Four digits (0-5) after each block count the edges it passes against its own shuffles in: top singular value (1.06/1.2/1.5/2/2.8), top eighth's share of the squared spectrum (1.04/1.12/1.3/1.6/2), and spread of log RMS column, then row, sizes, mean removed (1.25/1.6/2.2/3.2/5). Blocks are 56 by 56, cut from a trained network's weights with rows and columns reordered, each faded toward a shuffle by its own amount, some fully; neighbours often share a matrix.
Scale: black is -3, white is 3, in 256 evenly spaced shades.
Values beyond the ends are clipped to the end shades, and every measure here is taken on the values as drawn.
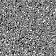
0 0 0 0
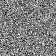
0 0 0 0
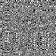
3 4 2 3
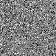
1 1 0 0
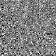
2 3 1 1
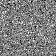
0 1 0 0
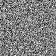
0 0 0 0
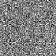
3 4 1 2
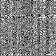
3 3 0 3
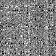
2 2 0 2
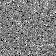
0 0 0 0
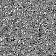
0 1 0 0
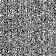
2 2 0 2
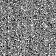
1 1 0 0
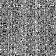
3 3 0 2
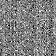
2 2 0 2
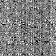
3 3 0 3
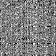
3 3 0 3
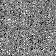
1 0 0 0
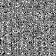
2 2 0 2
